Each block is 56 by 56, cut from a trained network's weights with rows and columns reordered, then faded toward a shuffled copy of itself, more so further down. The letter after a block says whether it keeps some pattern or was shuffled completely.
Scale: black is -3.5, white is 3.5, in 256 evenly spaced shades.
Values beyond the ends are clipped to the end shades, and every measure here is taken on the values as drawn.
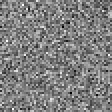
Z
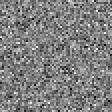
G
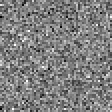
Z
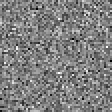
G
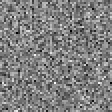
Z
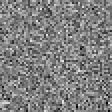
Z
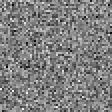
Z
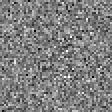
Z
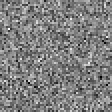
G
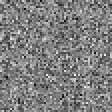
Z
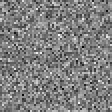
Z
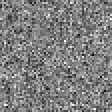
Z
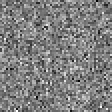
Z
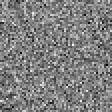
G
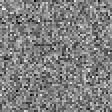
G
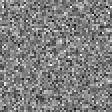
G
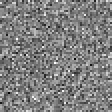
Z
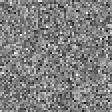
G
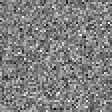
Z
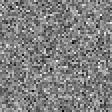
G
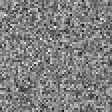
G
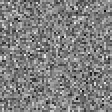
G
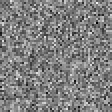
Z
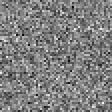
G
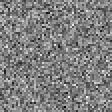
G
